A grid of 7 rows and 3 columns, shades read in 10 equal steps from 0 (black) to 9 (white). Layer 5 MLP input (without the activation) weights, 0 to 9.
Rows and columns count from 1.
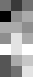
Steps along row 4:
up down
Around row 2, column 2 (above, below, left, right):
2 6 0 6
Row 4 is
5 8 6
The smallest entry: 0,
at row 2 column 1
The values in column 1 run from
0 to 9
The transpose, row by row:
4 0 6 5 9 3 3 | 2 5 6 8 8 6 4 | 4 6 5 6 9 7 8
